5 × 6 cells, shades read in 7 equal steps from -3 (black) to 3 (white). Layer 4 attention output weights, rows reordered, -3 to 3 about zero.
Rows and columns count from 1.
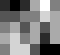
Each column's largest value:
1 2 2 1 3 1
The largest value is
3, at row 1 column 5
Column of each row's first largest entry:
5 5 2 2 2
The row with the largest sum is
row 4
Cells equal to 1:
8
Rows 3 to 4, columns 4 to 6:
1 -1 1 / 1 -2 1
